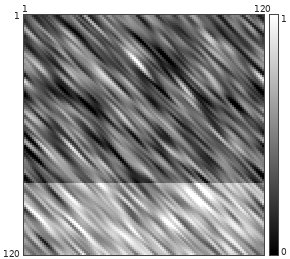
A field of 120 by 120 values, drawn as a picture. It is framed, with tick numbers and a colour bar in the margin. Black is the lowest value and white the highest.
Overall the values sit about 50% of the way up the scale. Streaks slant down to the right. The bottom part is higher, past a seam about 70% of the way down.
